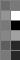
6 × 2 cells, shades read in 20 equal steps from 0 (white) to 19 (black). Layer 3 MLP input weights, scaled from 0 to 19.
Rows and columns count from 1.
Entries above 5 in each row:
2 1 2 2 2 2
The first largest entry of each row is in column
1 1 2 1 2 2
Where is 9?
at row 4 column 1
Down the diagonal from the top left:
11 0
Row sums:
21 8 29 16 28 26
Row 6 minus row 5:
-2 0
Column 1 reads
11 8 10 9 12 10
